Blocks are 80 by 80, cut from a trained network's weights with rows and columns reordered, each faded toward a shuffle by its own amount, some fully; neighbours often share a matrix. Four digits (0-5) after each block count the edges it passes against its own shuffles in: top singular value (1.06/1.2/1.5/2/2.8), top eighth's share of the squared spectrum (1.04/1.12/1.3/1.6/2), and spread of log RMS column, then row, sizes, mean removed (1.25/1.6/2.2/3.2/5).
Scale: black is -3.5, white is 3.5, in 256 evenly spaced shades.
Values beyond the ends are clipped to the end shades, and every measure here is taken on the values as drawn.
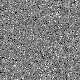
1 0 0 0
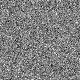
0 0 0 0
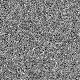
0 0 0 0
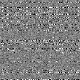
4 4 1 4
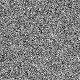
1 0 0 0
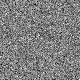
0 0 0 0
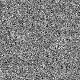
0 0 0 0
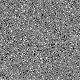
1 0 0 0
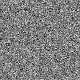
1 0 0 0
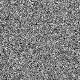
2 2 1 0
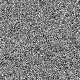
1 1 0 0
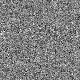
1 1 0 0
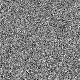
1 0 0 0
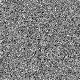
2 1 0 0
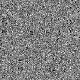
3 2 1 1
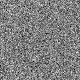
1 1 0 0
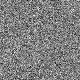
1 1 0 0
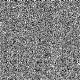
2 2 0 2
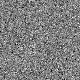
1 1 0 0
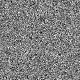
2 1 0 0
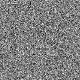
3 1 0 0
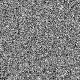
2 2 0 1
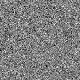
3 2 0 1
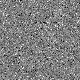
2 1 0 1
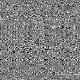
4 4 1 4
